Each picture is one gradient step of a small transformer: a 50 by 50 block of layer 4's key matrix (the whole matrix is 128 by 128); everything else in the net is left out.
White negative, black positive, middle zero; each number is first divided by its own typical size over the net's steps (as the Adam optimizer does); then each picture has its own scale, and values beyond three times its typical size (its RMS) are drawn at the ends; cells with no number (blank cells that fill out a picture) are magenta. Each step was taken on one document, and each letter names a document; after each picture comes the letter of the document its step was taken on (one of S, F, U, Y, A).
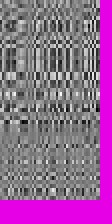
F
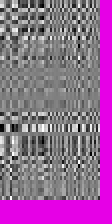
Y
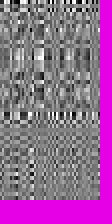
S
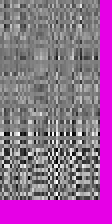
S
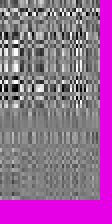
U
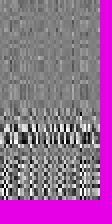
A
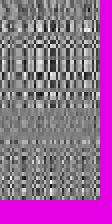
F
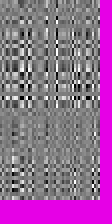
U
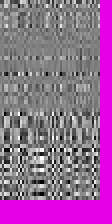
S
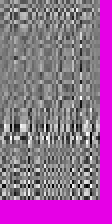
A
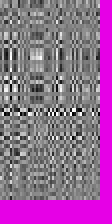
S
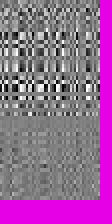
U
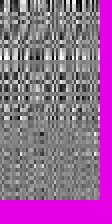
S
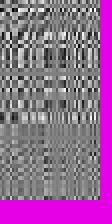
Y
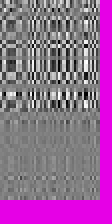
F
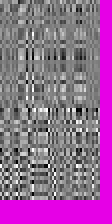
S
